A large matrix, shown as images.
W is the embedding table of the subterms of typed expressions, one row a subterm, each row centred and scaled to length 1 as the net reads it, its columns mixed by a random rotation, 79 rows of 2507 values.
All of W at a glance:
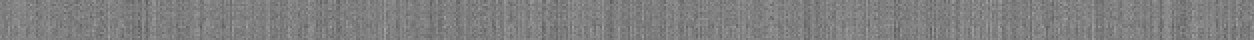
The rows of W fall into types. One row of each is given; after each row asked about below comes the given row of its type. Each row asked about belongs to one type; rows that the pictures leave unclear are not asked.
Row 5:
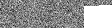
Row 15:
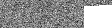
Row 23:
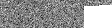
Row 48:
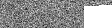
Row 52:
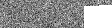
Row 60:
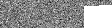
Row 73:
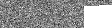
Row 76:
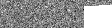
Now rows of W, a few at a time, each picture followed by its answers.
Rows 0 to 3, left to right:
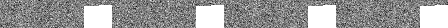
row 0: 15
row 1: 23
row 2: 48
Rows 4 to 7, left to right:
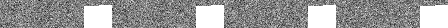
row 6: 15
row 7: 73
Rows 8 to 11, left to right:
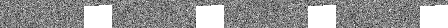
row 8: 60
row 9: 52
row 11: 60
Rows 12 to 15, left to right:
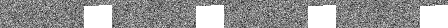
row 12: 76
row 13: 15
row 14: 48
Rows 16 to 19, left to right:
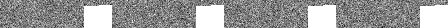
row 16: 5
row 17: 15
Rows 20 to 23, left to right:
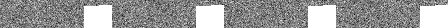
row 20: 5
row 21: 73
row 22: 60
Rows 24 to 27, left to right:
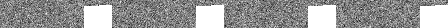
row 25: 23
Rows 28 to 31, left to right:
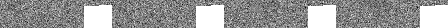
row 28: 48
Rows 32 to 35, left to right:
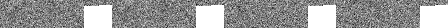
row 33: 5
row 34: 52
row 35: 23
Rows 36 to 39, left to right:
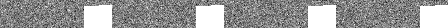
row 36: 76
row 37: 5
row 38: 73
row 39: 60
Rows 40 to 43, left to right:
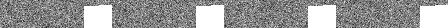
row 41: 60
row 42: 15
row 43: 23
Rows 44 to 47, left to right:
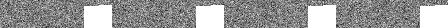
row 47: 15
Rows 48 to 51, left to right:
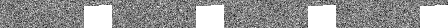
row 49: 76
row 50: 73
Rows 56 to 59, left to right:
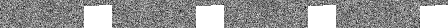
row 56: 5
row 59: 52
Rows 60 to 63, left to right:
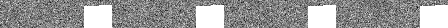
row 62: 23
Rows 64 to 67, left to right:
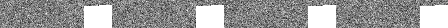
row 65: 52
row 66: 48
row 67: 5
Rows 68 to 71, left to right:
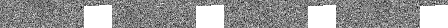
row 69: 52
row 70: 23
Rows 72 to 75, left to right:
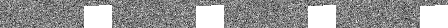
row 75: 15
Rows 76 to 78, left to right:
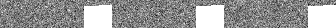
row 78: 5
